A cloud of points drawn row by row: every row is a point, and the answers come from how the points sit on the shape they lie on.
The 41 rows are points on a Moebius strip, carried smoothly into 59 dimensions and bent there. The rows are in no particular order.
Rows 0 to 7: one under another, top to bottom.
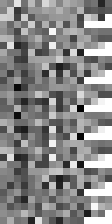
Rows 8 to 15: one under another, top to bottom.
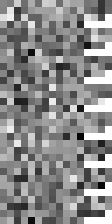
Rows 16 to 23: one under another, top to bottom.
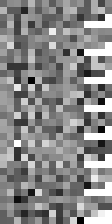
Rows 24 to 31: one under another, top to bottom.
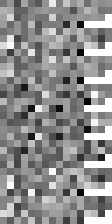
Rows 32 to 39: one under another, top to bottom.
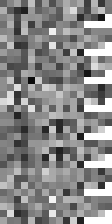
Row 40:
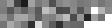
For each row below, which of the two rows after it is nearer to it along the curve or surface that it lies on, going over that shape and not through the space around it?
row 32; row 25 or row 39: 25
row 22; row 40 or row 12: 40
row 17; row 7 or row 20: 20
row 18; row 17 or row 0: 0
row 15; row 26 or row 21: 21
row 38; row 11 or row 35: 35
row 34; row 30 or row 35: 35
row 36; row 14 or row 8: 8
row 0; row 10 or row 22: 22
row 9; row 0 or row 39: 0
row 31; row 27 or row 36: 36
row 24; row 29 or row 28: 29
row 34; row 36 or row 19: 19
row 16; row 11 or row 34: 34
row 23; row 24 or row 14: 24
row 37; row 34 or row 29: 34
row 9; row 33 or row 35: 35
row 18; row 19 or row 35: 19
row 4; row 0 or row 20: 0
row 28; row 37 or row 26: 37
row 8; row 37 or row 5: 5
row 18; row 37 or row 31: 31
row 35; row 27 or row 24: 24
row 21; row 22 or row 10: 22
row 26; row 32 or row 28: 32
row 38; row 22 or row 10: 22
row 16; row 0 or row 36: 0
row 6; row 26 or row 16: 26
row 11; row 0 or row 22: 0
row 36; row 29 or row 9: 9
